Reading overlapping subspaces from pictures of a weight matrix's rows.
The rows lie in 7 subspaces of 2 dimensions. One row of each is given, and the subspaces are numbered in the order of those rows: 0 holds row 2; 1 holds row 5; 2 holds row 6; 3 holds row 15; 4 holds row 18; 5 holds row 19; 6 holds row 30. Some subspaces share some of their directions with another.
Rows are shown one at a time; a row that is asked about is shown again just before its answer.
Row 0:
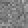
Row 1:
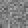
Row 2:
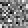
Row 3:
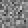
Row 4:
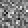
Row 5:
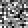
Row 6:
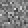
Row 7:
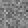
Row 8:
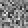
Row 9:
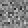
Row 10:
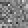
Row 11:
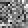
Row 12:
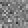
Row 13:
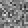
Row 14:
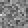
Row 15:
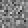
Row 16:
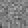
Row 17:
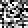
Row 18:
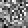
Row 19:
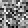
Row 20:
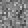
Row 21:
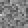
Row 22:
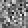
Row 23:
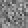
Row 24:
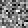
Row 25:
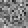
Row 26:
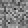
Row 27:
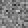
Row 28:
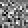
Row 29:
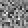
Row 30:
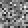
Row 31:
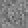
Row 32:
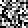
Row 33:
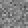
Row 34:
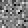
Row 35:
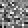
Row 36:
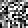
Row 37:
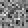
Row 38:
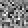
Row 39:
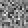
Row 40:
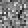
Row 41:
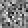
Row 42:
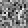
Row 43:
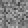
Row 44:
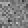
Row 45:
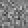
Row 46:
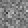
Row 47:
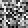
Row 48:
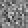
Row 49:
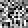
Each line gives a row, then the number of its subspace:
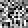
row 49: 6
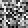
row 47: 5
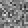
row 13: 6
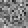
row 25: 4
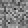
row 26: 5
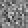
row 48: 4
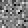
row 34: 3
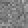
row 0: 0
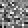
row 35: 1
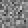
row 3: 3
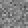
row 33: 6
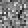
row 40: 1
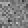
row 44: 0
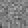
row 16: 6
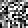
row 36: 6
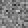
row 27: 3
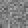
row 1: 6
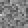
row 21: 2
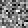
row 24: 3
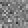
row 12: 0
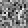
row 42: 1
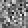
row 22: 4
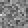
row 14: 2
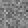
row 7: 5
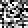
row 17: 1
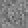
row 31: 4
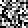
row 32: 3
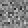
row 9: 2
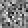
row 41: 4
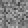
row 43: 5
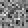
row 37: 2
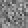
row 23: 4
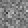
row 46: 5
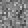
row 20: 1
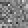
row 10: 0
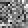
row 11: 0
